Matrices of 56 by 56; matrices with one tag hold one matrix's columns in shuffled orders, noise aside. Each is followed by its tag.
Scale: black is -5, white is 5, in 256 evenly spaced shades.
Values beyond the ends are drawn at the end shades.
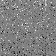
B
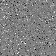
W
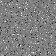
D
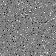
D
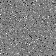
W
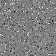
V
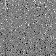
B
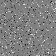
D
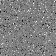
V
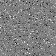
W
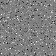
W
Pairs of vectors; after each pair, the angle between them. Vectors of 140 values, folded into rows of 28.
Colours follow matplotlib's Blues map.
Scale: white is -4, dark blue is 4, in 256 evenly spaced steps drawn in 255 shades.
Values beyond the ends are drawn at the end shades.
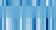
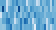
partly opposed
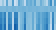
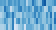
partly opposed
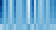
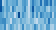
partly aligned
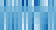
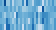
partly aligned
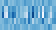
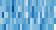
partly aligned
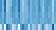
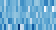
partly opposed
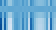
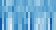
nearly parallel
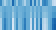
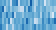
orthogonal
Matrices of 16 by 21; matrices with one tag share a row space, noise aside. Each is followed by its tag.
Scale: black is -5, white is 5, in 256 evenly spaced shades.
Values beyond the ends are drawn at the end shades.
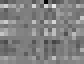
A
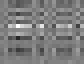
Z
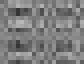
Z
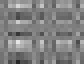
Z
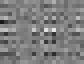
A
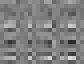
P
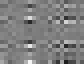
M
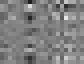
M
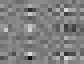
M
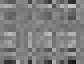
P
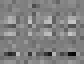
P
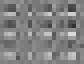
P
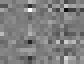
M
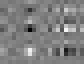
M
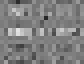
Z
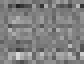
Z
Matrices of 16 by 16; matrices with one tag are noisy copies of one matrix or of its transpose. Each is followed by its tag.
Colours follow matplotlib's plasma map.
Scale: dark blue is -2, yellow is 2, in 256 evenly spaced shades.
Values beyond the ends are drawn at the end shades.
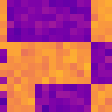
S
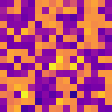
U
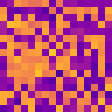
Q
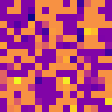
U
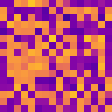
Q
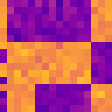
S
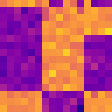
S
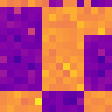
S
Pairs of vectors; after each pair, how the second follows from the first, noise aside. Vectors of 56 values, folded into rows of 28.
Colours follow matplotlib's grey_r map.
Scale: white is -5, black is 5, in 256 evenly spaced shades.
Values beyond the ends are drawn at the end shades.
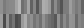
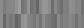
shrunk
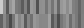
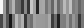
scaled up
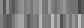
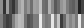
scaled up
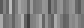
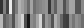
scaled up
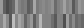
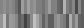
shuffled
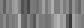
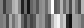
scaled up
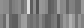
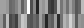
scaled up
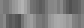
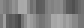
copied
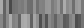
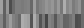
copied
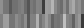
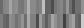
negated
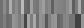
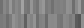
shrunk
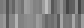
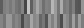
shuffled
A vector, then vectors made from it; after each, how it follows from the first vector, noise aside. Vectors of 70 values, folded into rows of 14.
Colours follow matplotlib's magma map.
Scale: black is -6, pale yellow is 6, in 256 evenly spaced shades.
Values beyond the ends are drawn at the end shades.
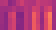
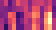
scaled up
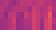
shrunk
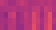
shrunk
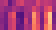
scaled up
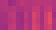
shrunk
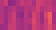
shrunk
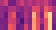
scaled up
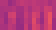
shrunk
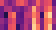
scaled up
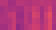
shrunk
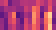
scaled up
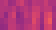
shrunk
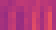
shrunk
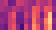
scaled up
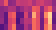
scaled up
